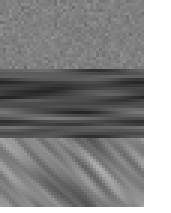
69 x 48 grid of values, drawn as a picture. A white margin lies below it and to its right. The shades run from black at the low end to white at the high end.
It is made of 3 by 1 panels. Panel 1,1: middling, fine-grained, faint in contrast. Panel 2,1: low, streaked across. Panel 3,1: middling, slanting down to the right.
